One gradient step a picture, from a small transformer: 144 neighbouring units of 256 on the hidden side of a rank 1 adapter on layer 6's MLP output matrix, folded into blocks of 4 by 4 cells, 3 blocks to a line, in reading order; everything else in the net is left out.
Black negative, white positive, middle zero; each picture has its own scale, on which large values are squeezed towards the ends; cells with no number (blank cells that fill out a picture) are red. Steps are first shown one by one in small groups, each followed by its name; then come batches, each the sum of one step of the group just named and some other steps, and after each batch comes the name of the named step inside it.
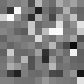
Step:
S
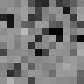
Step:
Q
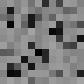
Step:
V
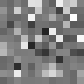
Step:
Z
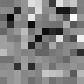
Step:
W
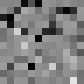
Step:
S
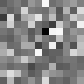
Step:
Z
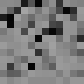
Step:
V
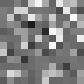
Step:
Z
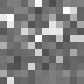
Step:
Z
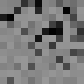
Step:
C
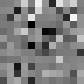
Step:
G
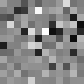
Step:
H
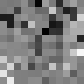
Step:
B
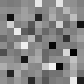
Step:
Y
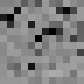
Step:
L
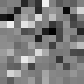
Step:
C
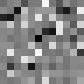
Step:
L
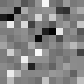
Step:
L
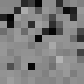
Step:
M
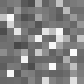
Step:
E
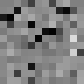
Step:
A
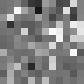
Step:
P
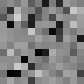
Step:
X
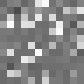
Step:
A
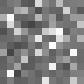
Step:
E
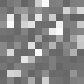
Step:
P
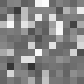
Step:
A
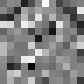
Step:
M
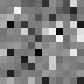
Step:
P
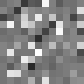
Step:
M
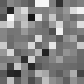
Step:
X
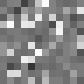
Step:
M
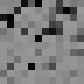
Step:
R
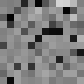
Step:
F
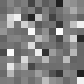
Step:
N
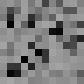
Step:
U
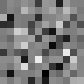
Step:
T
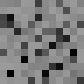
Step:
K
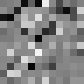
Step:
R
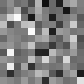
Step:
N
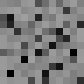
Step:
K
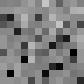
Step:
K
